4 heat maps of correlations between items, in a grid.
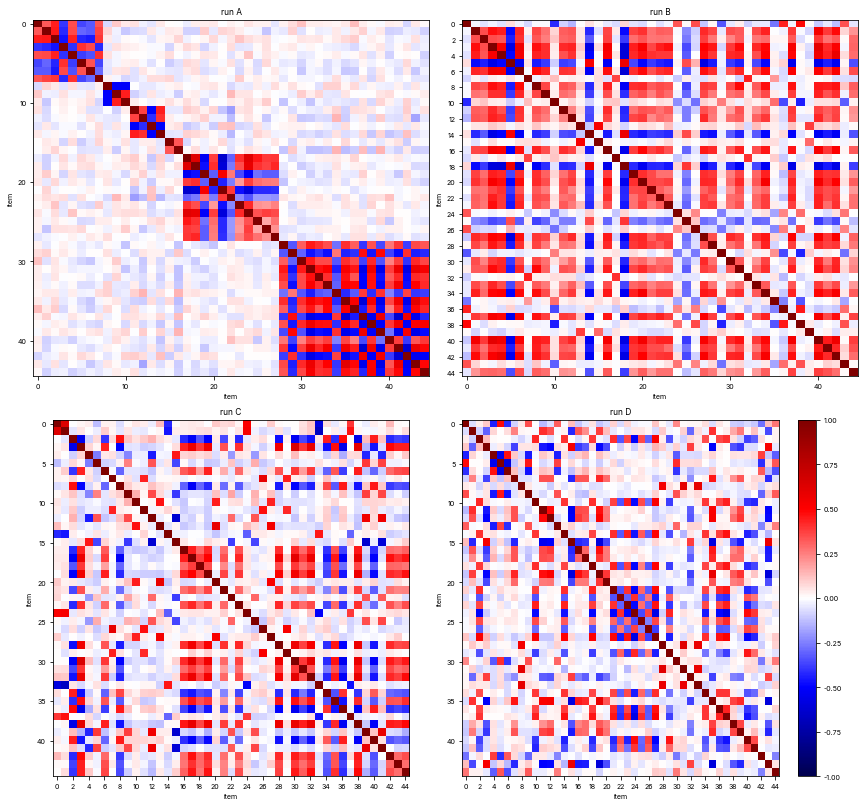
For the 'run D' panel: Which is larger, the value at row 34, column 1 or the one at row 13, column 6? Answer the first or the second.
the first
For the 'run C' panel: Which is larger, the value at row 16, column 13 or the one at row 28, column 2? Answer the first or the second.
the first
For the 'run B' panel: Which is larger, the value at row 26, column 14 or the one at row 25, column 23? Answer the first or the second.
the first
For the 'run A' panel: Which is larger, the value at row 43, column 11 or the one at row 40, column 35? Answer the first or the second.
the second
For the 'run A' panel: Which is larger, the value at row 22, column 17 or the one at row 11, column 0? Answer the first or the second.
the second
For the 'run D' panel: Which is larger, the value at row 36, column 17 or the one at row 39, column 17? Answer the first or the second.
the second
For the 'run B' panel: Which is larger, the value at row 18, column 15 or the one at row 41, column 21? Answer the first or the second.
the second
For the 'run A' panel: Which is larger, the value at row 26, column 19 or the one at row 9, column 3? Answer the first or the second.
the second
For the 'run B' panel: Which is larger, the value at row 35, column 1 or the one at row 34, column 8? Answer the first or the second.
the second
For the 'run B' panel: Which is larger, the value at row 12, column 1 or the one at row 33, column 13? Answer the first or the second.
the first
